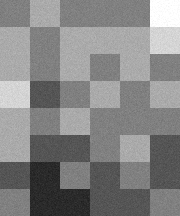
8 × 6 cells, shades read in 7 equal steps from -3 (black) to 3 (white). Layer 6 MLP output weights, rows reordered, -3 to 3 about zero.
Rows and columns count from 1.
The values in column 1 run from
-1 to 2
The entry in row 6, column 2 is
-1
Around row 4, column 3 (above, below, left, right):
1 1 -1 1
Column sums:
5 -5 0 0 2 4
